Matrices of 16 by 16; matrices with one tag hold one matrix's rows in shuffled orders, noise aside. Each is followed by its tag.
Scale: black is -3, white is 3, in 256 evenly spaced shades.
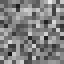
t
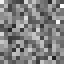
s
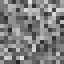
t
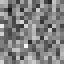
s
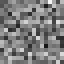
t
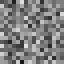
s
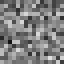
t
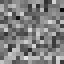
t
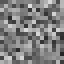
t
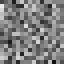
s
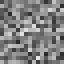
t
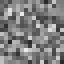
t
